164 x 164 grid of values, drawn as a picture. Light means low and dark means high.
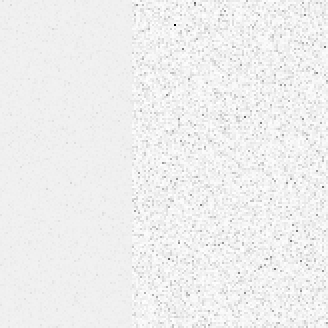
There is no overall slope. Neither half mirrors the other. The values are skewed, with a long tail toward high values. The left part is calmer, up to a seam about 40% of the way across. The grain is fine, like static.
